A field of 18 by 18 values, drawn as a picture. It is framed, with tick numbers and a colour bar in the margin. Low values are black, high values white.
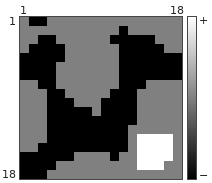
On average the colour sits 30% of the way up the scale. An odd patch, higher than its surroundings, sits in the bottom right. The bottom right is the ninth with the highest average. Neither half mirrors the other. The ninth with the lowest average is the bottom left. The field is mottled with small blotches.
